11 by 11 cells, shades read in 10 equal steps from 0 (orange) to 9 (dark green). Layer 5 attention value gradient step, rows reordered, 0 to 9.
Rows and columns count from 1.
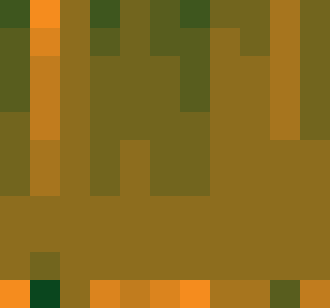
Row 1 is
7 0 4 7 5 6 7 5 5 3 5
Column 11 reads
5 5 5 5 5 4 4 4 4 4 2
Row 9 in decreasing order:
4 4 4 4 4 4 4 4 4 4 4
